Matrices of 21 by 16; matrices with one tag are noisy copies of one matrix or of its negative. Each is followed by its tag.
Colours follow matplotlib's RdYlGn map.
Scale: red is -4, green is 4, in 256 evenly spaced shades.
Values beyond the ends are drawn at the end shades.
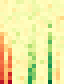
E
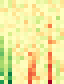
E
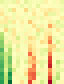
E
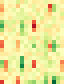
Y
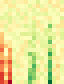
E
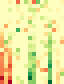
E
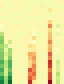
E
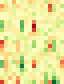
Y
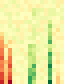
E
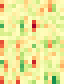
Y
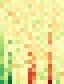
E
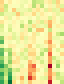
E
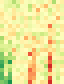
E
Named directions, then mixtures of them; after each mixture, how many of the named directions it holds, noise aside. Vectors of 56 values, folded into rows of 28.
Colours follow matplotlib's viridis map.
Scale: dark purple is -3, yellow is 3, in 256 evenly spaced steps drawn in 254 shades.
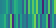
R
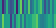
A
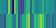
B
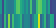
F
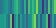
one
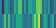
three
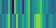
three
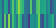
two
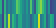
one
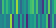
two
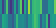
two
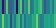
one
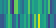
three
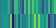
two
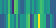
two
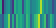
three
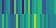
three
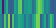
two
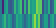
three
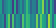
three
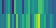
three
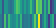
two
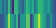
two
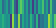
three
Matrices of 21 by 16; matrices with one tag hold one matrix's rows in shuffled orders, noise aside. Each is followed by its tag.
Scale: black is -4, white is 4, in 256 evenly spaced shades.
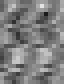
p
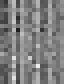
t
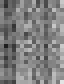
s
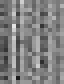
t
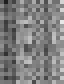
s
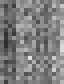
s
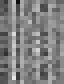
t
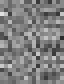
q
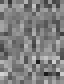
q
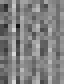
t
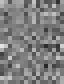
q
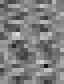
p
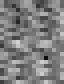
p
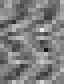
p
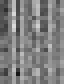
t
